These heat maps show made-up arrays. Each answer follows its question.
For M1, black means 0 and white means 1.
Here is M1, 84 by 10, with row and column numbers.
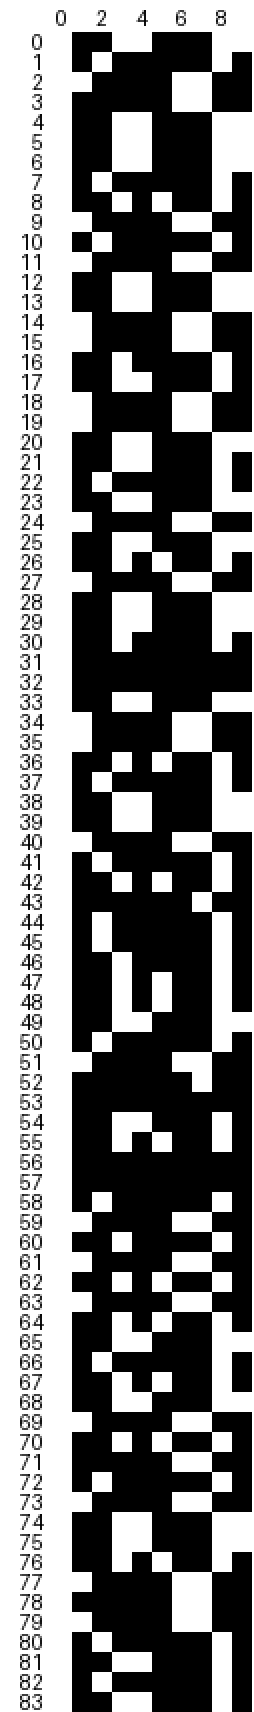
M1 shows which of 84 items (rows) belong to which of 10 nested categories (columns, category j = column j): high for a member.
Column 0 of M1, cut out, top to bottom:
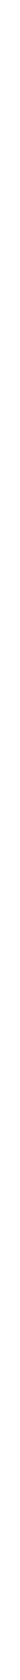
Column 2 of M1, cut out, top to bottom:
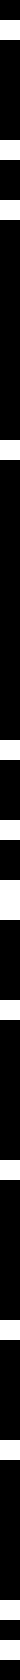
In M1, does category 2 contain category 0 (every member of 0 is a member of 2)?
no
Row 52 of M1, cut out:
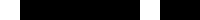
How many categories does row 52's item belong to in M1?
2
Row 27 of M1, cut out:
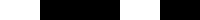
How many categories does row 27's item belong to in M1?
4
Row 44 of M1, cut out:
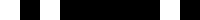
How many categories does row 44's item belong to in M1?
3
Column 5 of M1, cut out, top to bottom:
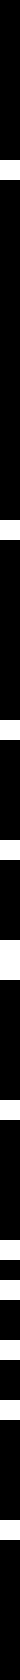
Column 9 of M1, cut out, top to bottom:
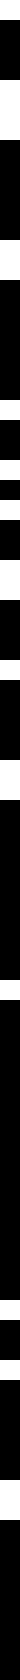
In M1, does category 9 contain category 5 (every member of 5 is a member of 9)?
no
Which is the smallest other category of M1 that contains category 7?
0
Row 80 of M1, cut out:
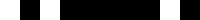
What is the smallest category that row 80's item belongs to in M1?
2
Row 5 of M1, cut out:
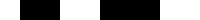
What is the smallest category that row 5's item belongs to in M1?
9
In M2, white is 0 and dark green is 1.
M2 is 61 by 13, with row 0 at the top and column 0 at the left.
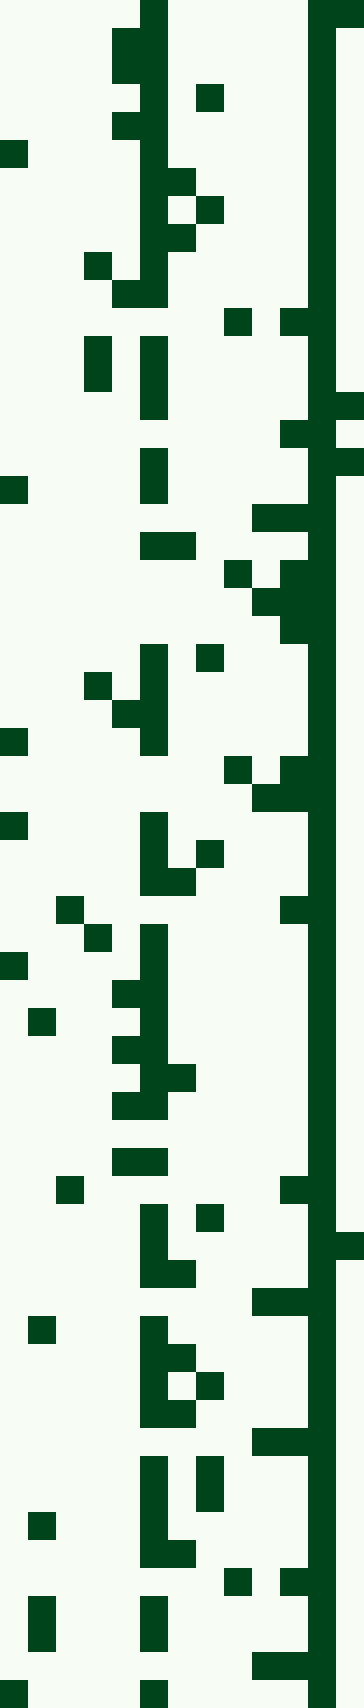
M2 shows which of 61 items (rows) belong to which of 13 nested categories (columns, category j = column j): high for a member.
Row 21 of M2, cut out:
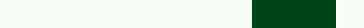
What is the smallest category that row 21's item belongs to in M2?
9
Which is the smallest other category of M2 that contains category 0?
5
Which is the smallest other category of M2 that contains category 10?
11
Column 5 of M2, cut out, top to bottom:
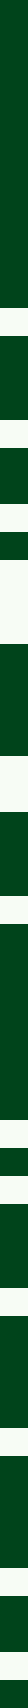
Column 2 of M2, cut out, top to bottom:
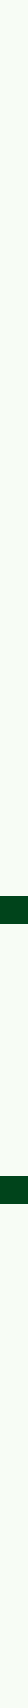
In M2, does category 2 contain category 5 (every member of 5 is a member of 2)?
no
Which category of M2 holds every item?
11
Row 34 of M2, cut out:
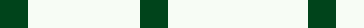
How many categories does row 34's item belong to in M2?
3
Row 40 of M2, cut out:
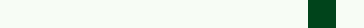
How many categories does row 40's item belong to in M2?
1
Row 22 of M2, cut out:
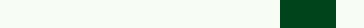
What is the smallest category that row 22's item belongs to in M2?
10
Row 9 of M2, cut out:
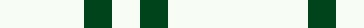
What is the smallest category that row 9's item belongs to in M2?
3
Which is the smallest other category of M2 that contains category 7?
5
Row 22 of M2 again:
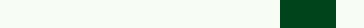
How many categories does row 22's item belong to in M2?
2
